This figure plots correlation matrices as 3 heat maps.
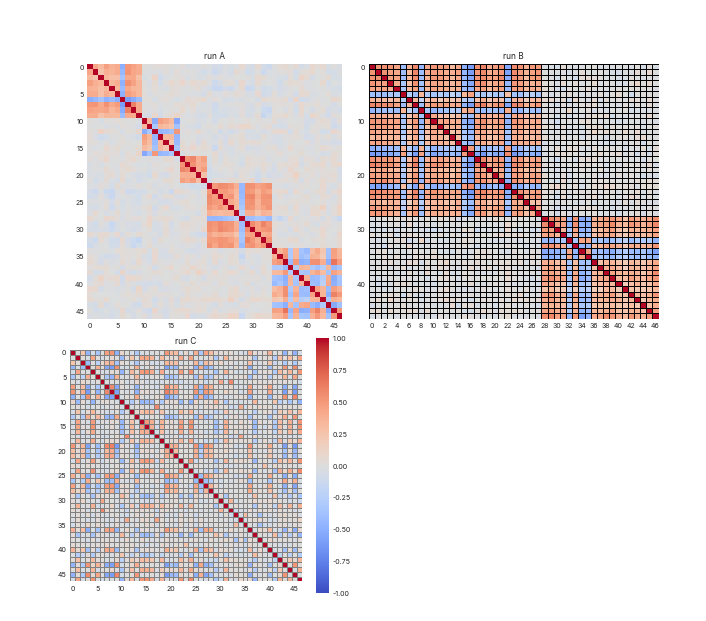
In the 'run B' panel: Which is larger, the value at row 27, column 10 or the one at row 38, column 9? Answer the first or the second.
the first
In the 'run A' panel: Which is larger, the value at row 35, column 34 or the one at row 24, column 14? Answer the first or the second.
the first
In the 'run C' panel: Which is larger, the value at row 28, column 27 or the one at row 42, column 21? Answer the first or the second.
the first
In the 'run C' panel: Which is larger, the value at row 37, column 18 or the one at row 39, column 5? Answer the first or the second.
the second
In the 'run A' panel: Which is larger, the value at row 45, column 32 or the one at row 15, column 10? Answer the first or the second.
the second
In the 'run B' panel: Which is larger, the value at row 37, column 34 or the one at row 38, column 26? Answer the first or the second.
the second
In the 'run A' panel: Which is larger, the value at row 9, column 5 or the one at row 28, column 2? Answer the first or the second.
the first
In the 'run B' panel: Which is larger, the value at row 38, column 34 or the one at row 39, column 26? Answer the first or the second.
the second
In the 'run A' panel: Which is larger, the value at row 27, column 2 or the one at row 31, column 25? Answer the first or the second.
the second
